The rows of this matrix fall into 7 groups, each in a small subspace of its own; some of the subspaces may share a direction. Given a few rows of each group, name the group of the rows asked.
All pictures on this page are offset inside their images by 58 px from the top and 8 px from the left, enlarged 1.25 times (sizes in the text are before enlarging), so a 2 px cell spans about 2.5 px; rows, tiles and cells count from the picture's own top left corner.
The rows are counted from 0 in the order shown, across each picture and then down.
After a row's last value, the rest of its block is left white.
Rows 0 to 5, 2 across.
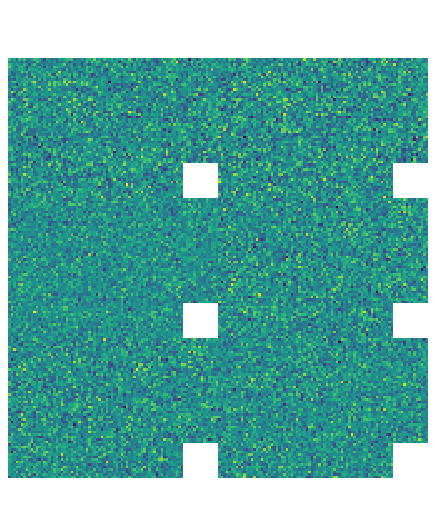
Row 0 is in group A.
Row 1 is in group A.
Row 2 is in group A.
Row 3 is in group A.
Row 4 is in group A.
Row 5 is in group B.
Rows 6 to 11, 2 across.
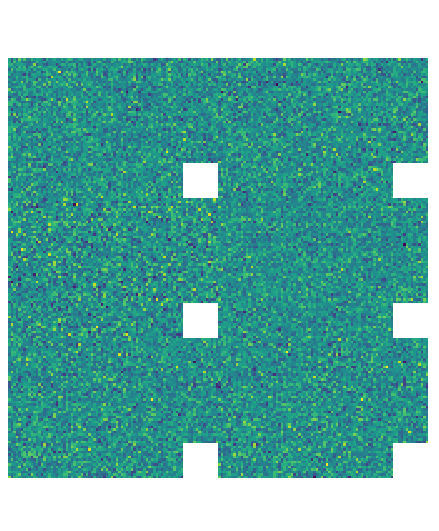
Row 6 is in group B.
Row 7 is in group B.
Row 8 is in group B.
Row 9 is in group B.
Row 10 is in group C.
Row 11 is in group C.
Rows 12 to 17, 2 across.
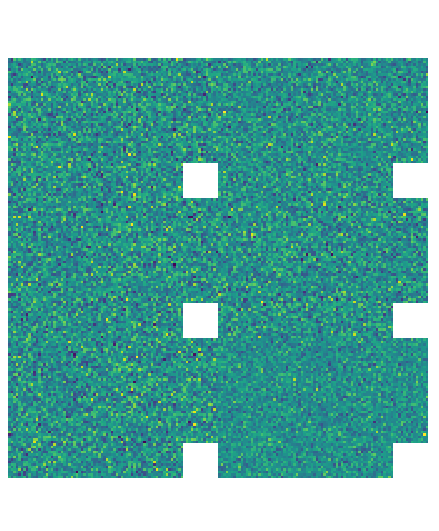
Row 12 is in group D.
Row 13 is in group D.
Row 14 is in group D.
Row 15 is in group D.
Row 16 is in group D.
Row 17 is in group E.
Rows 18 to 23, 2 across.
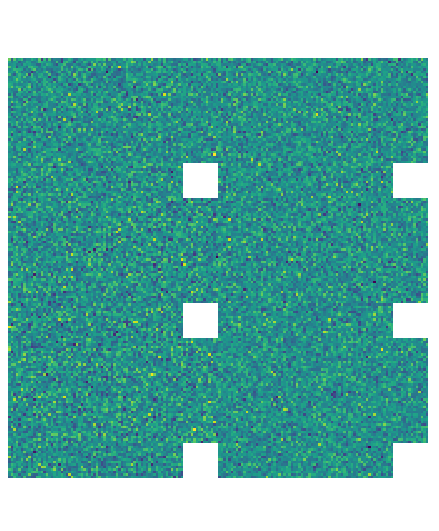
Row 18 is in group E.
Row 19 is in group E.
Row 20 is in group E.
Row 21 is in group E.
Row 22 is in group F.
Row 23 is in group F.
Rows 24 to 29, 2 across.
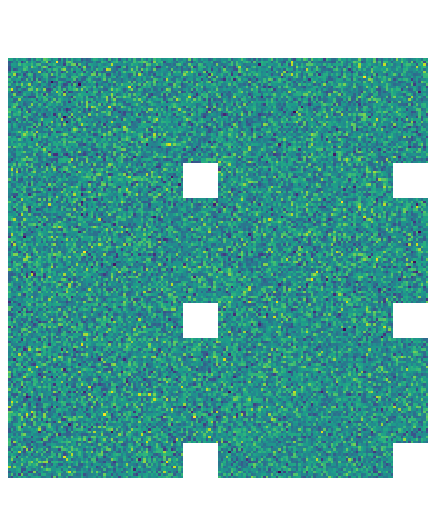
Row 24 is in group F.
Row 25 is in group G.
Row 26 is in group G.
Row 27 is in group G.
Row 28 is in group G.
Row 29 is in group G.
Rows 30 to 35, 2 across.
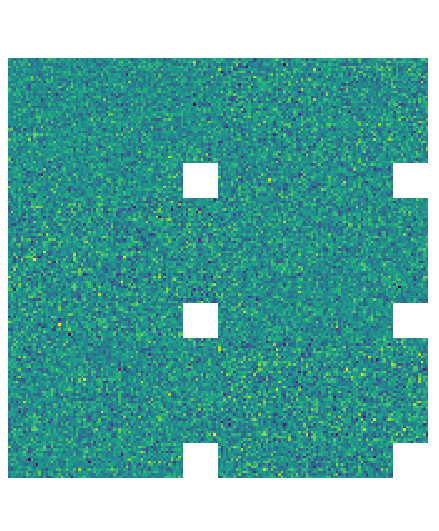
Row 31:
B
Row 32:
F
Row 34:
E
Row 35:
A
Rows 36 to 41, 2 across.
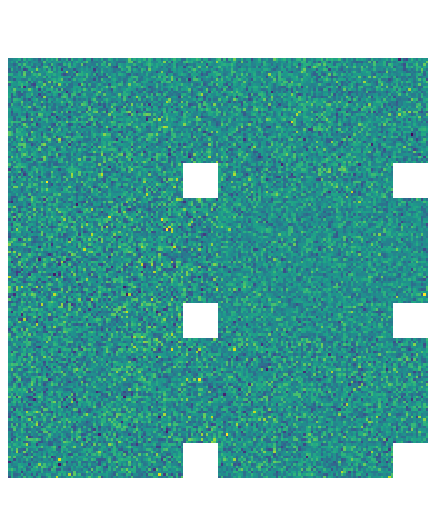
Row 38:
D
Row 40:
F
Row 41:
C
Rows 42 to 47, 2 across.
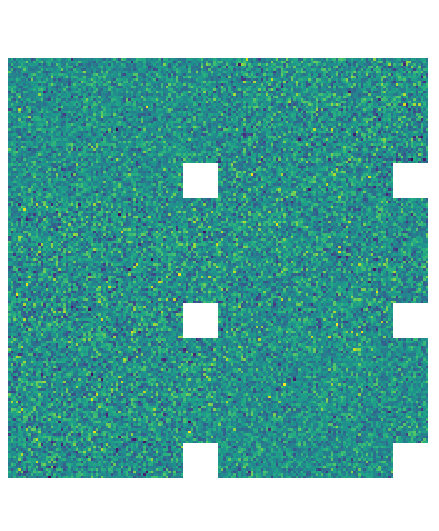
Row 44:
C
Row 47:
E
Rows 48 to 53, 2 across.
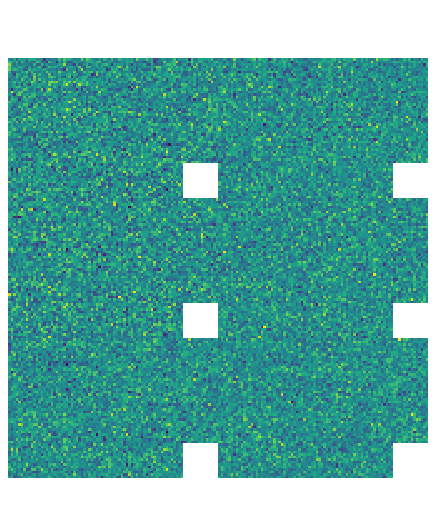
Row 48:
F
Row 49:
G
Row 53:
A
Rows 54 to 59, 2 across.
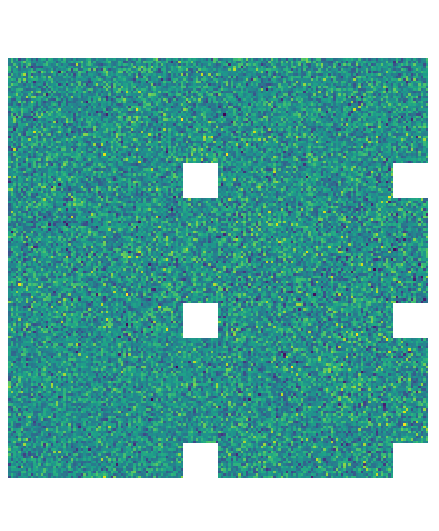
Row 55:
C
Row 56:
F
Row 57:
D
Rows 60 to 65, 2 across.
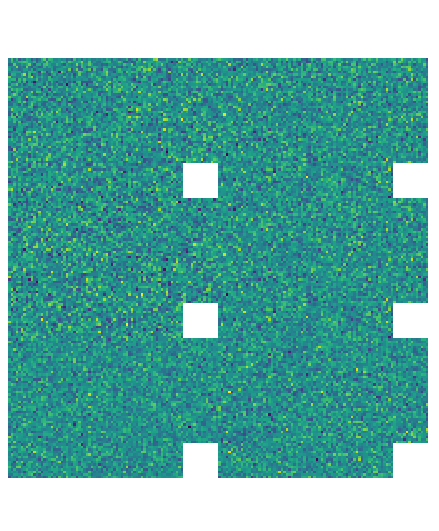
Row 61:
C
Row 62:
B
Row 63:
C
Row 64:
A
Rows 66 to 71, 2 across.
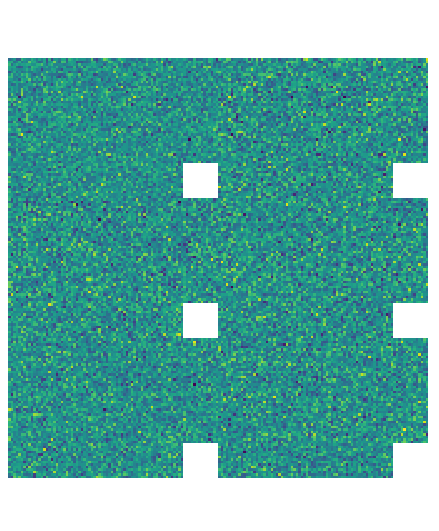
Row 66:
G
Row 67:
G
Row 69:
D
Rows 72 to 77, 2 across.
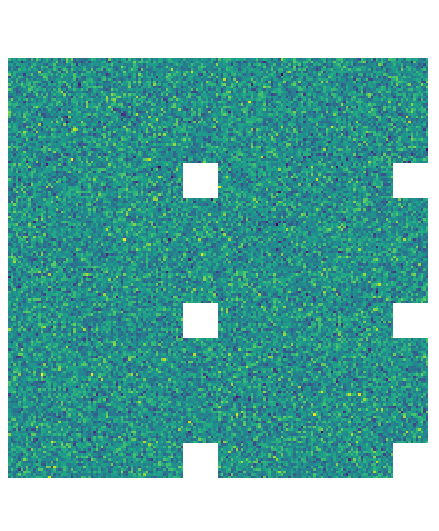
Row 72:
F
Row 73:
G
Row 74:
B
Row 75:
F
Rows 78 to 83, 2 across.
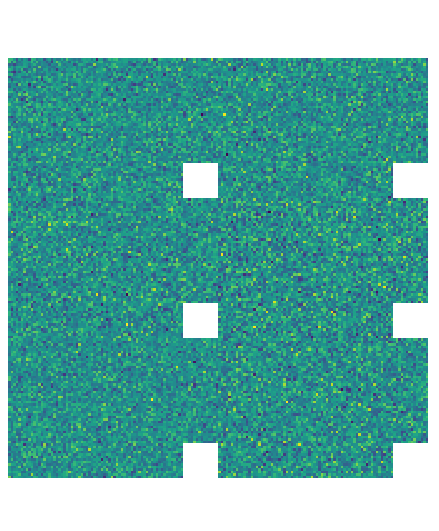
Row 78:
B
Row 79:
C
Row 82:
C
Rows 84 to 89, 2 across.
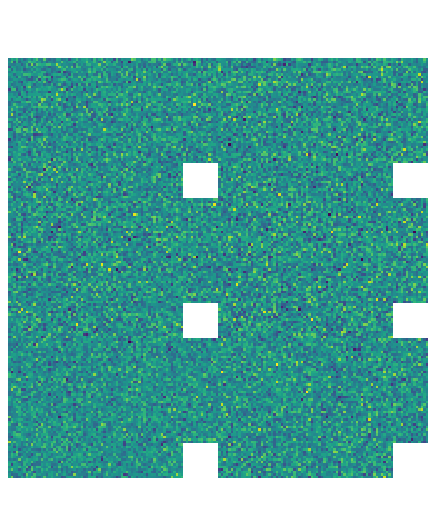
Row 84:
B
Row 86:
G
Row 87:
C
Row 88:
B
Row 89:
E
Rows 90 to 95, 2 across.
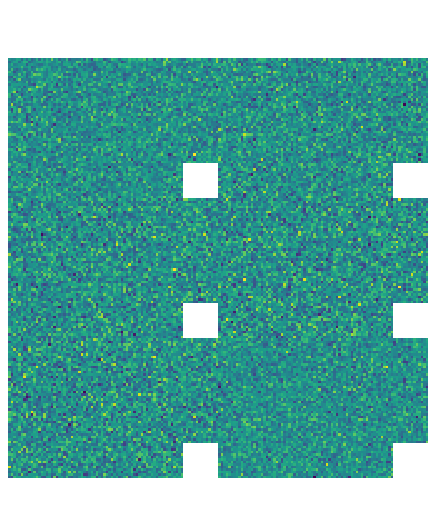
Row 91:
B
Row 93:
A
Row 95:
C
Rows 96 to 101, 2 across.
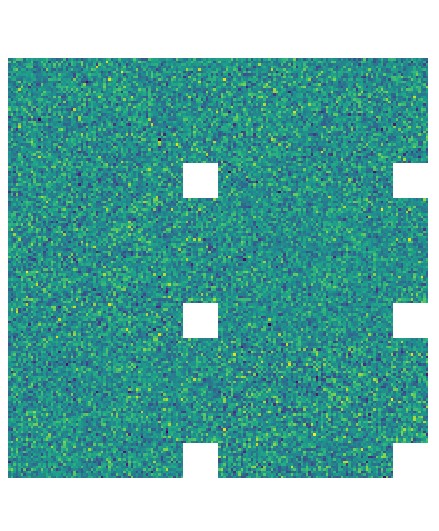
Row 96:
D
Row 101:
F
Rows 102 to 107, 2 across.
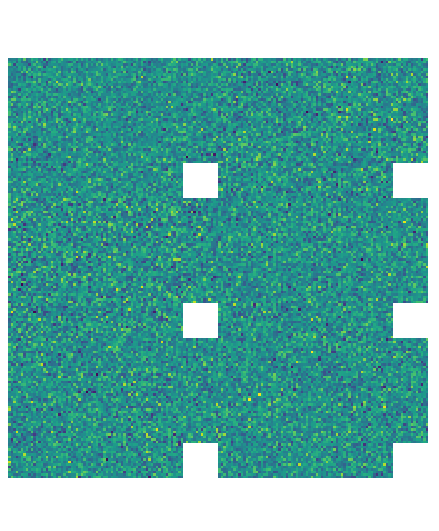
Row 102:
E
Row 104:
A
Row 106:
G
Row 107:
D
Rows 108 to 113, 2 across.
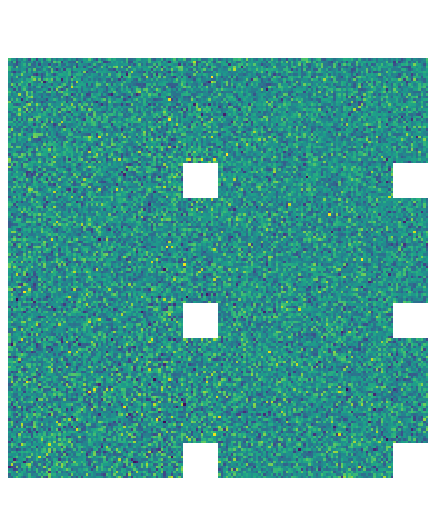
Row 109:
C
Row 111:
C
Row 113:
D
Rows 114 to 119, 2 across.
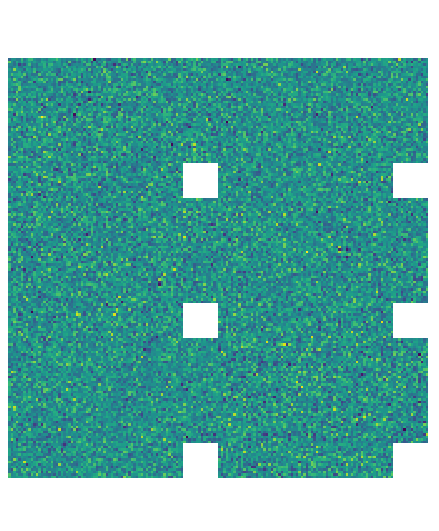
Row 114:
A
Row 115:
E
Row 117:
E
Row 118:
E
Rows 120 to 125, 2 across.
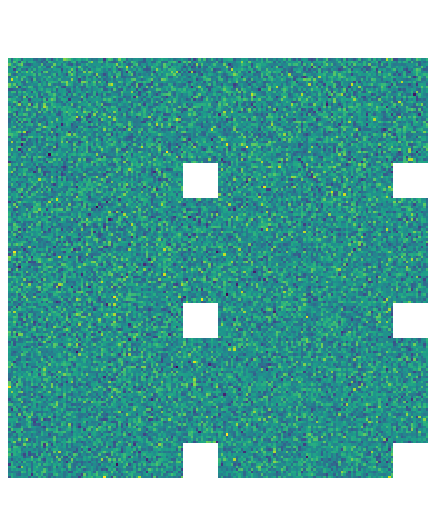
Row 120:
A
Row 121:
D
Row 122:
D
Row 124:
C
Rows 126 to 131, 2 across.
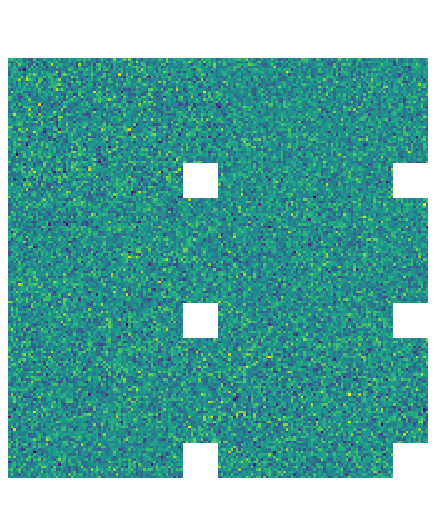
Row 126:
C
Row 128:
F
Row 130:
A
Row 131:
G
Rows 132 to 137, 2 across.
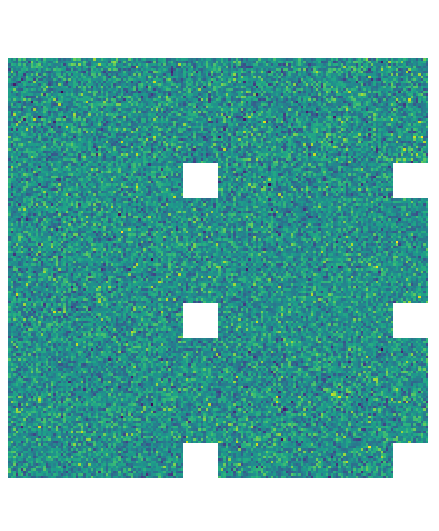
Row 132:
A
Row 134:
C
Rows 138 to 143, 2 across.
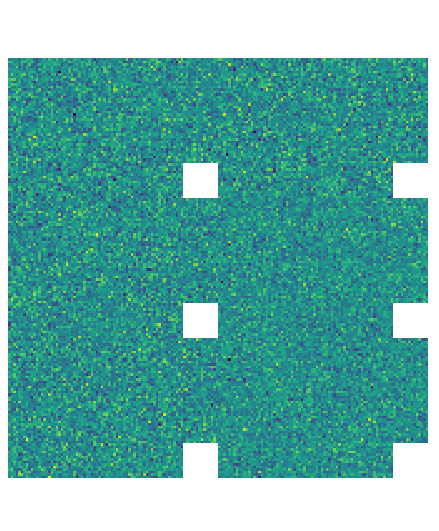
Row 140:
G
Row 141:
A
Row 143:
E
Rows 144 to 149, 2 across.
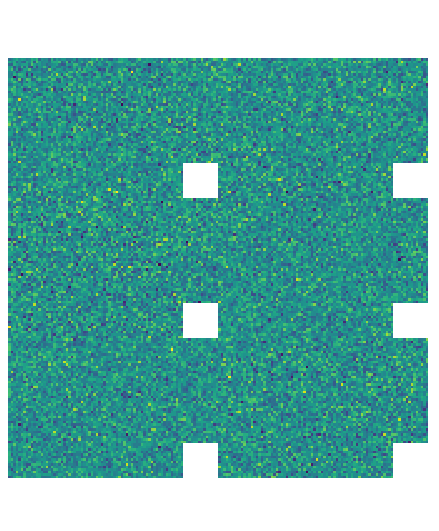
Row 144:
E
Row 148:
F
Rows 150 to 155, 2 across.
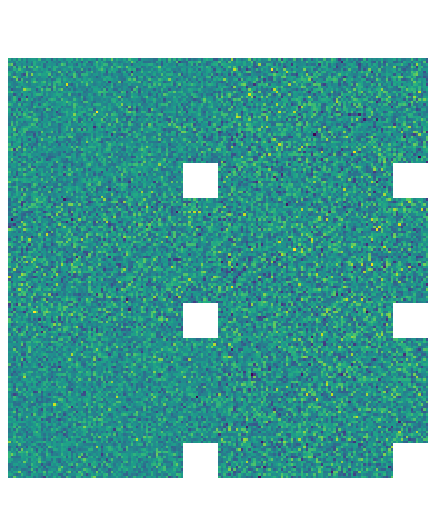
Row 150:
E
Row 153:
D
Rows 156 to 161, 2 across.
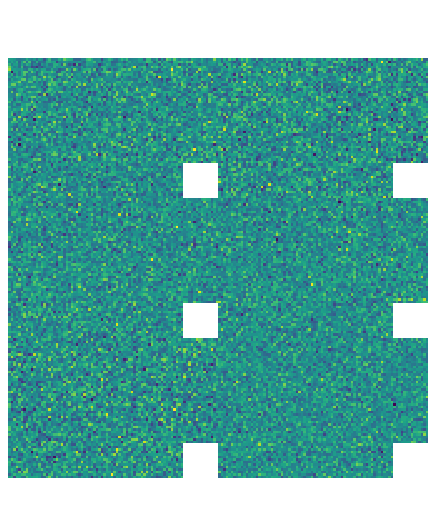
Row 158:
C
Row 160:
D
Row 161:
E
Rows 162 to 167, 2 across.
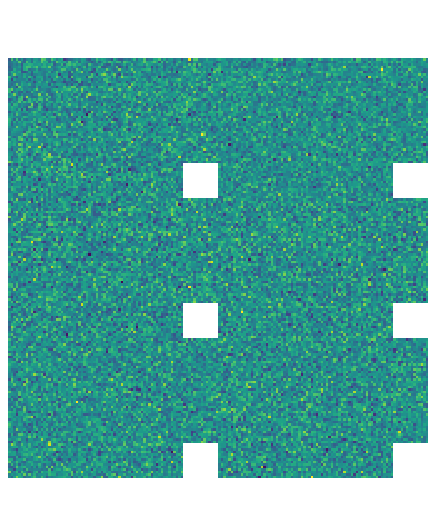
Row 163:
F
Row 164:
A
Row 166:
E
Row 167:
D
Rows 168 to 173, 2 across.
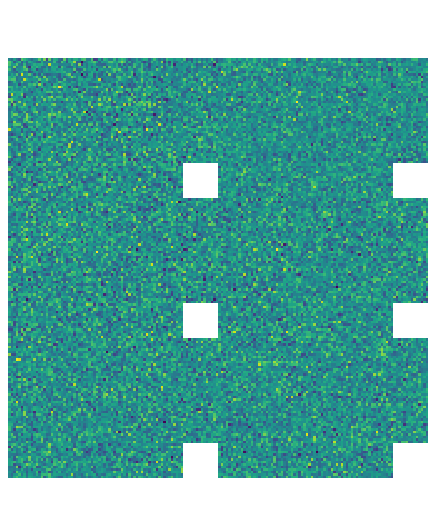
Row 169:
B
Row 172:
E
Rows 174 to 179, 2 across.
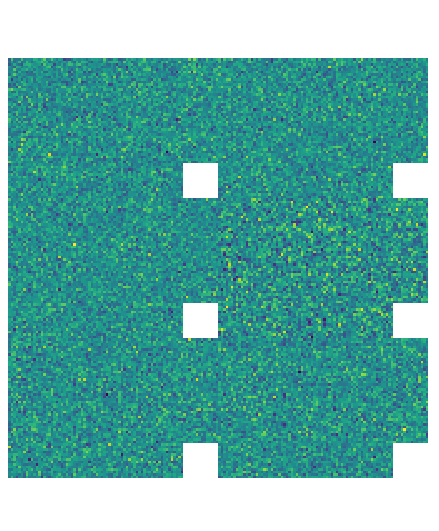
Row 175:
E
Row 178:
E
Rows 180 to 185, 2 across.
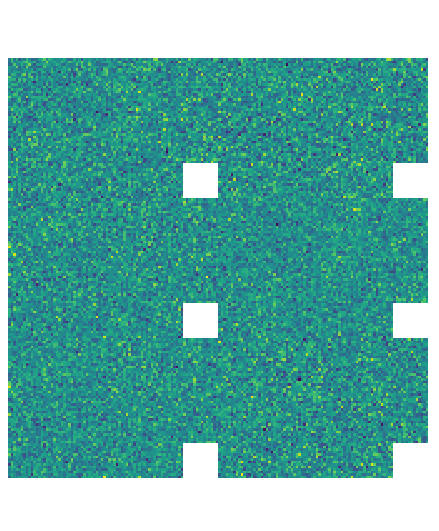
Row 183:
E
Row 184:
C
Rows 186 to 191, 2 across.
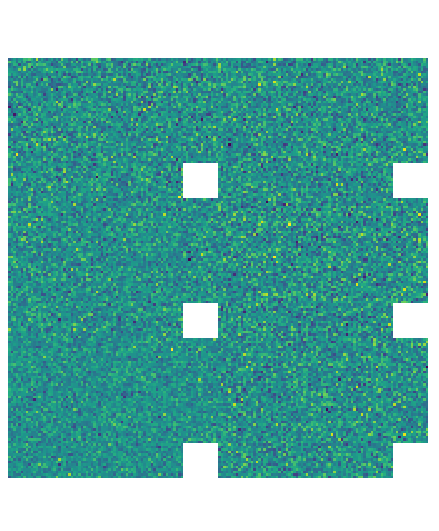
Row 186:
C
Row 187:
B
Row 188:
B
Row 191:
G
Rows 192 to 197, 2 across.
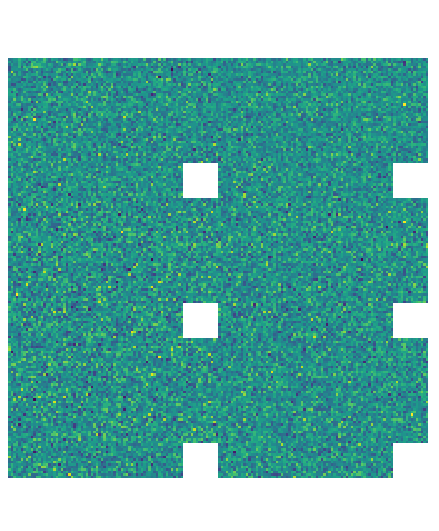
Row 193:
B
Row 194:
C
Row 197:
A
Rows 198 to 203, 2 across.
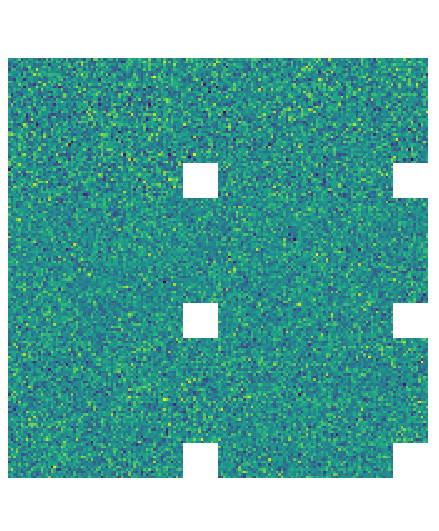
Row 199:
D
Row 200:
E
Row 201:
E
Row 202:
D
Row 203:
B
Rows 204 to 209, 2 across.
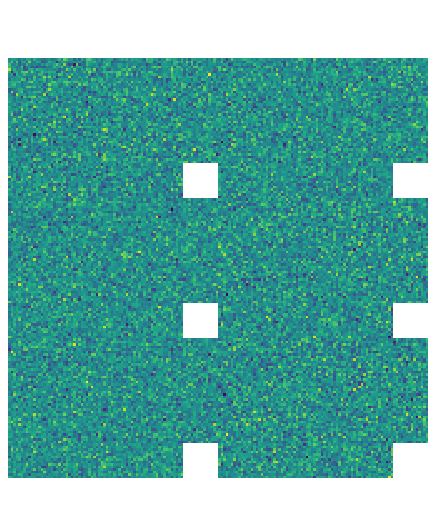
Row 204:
B
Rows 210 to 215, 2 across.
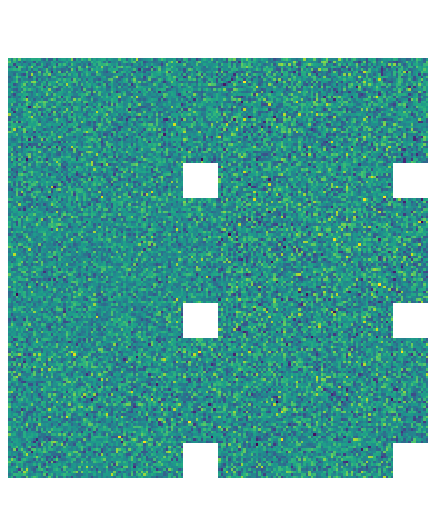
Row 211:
A
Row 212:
C
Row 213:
B
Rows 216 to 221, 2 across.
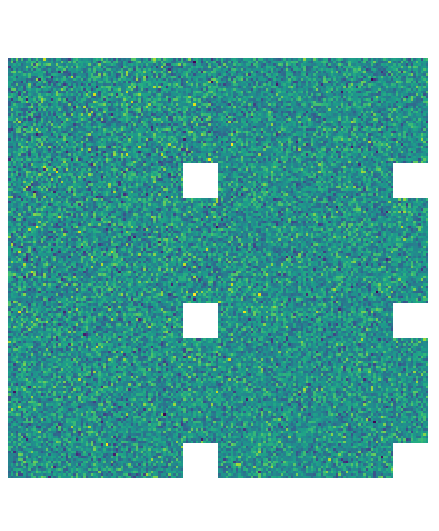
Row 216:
B
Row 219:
A
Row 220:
D
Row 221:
E
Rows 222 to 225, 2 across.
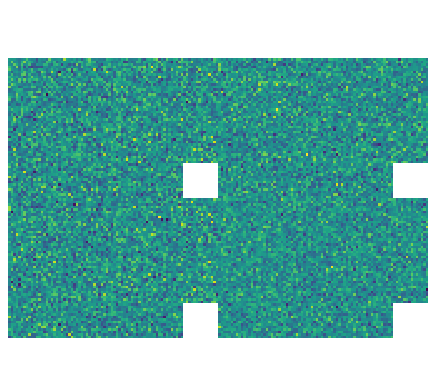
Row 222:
A
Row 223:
F
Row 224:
A
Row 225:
G
